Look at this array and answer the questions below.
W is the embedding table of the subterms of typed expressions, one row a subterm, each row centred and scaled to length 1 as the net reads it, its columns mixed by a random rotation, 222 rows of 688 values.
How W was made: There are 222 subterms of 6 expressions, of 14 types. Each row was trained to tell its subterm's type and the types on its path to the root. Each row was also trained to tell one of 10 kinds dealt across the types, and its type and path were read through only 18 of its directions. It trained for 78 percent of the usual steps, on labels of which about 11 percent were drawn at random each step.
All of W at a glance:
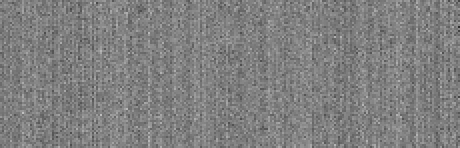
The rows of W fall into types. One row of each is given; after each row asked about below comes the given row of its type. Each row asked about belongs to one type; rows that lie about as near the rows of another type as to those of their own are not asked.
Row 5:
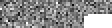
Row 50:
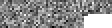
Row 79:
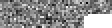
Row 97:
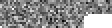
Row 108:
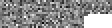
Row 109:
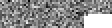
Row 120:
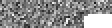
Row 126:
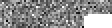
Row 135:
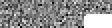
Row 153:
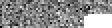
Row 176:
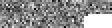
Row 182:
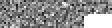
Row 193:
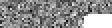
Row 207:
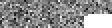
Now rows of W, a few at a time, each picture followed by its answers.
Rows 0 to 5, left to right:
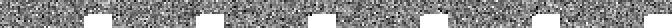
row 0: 126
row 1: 109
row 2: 109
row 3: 207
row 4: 153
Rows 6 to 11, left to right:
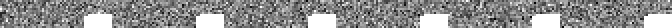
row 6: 120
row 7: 176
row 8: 126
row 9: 193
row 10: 182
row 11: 176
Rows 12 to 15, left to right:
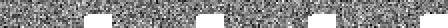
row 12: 50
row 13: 193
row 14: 120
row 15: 79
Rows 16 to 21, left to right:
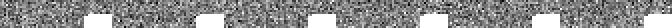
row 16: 109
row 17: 120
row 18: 108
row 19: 108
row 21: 153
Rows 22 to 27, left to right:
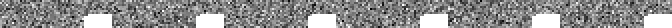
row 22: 108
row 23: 97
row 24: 135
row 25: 182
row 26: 120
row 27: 126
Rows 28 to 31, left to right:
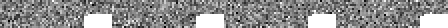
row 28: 5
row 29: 120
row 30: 108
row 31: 153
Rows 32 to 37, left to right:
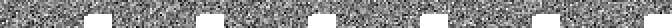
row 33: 193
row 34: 120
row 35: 135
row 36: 50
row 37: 182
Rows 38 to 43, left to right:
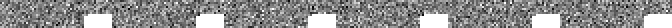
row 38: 182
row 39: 109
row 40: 153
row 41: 109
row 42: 182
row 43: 108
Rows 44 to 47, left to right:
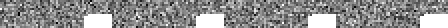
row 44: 5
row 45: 153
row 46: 97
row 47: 50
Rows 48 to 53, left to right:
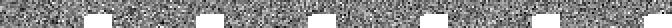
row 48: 207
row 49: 97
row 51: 135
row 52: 109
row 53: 109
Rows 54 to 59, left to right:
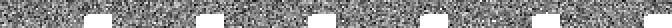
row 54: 193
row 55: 182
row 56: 153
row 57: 153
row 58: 109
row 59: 97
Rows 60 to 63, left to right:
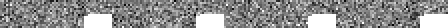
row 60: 193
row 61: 120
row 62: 207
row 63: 109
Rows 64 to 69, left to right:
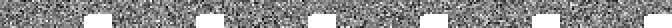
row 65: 5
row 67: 176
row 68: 50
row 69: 50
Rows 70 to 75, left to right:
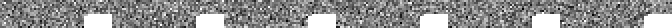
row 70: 135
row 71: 207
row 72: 153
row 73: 176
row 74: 135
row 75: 120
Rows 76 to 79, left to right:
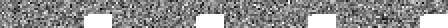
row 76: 176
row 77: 135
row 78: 79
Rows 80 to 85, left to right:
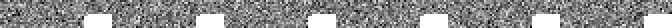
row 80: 5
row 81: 79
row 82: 135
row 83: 108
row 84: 135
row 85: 109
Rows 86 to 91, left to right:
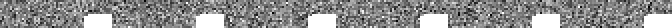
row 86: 50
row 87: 108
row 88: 120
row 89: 135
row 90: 97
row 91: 135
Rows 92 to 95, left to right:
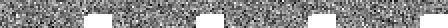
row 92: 126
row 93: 176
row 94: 193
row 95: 182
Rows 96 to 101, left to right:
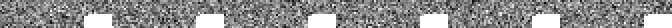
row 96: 97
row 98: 193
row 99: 79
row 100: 207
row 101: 5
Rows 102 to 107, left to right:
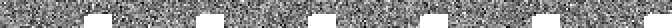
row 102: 108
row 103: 193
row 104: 109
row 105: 97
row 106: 109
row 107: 176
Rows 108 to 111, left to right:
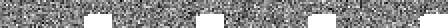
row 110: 207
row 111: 153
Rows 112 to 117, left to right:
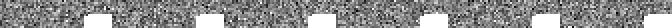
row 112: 120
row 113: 79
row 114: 153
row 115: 153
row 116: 50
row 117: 5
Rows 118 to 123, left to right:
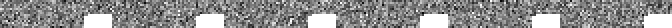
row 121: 108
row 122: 108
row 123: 5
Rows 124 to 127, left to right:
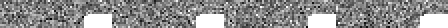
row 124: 135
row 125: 176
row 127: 120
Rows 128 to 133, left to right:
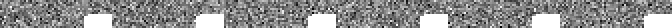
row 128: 50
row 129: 120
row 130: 153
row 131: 5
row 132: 193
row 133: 135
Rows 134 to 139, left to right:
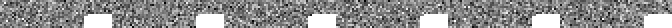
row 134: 207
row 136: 176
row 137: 120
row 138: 153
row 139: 207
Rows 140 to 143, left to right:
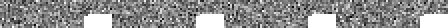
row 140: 153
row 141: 193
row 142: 135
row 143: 50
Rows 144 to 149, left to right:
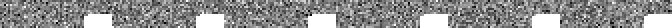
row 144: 5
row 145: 97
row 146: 109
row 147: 135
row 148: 126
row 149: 207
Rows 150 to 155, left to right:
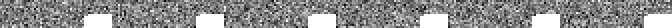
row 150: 153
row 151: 135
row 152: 207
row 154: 109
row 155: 176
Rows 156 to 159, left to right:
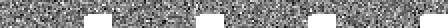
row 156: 182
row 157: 126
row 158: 193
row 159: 135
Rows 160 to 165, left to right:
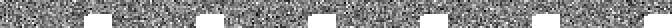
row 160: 109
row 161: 97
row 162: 182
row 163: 182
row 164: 79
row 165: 193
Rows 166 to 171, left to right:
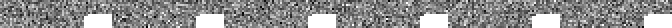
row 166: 109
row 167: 5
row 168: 5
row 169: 176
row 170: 50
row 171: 79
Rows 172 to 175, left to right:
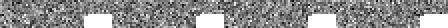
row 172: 108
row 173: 176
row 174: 193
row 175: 182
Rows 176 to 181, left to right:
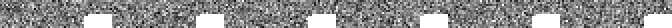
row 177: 97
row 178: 79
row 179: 207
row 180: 193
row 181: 153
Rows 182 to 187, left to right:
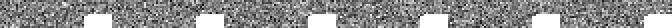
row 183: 135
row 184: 207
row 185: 176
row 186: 120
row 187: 176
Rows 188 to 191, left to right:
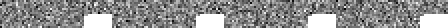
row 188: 193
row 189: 108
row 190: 108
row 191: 207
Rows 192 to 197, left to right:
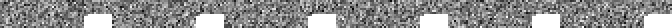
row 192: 193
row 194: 50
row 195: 182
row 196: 108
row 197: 79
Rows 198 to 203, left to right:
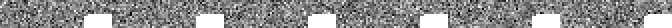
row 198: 207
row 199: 5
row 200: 50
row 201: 176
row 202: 109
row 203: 108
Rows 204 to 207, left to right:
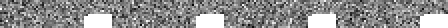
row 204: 153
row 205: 109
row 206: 120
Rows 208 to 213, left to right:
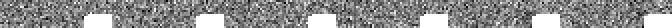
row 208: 176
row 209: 182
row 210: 207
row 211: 153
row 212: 120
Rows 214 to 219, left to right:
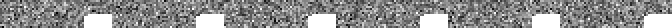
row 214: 5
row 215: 176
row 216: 97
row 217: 207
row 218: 50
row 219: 126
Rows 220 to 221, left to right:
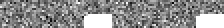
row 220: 207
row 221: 108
